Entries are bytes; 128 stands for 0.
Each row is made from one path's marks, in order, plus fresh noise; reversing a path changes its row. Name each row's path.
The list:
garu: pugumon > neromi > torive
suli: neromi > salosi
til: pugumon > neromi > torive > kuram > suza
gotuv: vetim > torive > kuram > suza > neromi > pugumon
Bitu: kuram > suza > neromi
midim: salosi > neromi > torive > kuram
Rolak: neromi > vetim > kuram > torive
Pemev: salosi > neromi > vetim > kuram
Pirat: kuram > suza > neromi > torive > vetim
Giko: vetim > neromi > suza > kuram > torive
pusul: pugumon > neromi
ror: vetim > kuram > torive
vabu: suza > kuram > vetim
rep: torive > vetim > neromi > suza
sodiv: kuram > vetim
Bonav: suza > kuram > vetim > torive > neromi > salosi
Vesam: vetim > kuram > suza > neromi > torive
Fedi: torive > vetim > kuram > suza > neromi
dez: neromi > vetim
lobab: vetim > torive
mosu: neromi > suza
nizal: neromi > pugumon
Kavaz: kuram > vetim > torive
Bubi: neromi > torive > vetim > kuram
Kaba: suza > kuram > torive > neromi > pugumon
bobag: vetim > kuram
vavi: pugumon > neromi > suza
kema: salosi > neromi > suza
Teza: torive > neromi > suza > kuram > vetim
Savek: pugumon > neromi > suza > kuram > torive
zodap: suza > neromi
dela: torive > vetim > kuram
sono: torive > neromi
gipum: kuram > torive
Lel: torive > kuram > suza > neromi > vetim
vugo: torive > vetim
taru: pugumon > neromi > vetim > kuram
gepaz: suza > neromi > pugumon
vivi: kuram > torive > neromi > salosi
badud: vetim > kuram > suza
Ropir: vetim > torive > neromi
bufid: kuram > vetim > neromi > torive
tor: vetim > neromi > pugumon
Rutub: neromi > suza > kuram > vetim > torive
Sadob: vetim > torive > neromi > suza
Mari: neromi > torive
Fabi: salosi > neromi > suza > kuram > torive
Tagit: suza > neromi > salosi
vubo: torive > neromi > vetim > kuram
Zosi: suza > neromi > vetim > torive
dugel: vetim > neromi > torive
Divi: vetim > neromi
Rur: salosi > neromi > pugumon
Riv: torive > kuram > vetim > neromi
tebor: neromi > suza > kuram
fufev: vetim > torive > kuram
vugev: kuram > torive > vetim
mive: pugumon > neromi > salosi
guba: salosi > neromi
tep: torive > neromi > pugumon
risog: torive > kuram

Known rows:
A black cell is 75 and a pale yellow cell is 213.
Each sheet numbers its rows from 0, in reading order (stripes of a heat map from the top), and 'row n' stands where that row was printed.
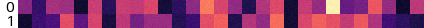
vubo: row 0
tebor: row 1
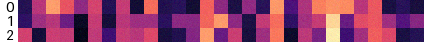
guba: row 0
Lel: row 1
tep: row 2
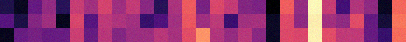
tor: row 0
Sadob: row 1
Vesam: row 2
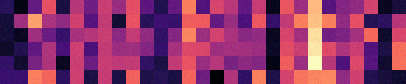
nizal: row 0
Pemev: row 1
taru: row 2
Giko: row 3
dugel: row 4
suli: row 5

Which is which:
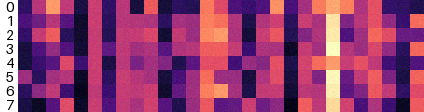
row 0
midim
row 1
Fedi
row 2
risog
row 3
gotuv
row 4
Rutub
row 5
rep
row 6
Riv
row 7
dez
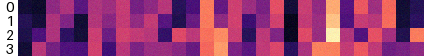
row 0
vavi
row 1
til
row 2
fufev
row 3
Pirat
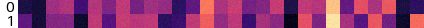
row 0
Savek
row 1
Ropir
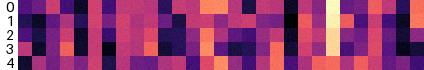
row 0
dela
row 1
Divi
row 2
Bubi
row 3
Mari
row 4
Kaba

